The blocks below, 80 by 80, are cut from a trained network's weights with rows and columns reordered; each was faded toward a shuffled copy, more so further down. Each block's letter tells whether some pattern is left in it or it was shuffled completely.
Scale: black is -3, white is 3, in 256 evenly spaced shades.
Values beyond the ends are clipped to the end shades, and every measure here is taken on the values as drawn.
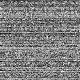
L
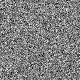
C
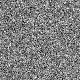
C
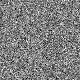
C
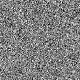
L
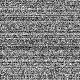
L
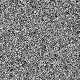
C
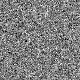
L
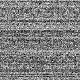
L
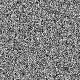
C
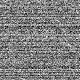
L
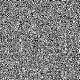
L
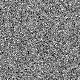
C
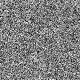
C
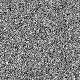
C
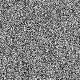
C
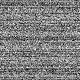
L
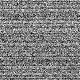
L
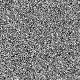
C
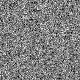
C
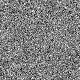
C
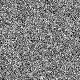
C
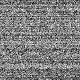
L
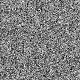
C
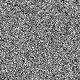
C
